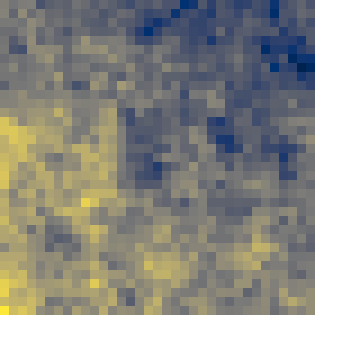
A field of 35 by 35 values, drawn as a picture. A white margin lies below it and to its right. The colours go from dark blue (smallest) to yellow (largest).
Odd rows or columns: none. Histogram: bell-shaped. Slope: up to the bottom left. Grain: blotchy. Mirror symmetry: none. Ninth with the lowest average: top right.
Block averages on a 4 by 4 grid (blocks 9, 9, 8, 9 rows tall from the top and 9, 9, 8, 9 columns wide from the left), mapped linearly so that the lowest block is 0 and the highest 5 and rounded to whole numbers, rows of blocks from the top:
3210 / 5321 / 5433 / 5544
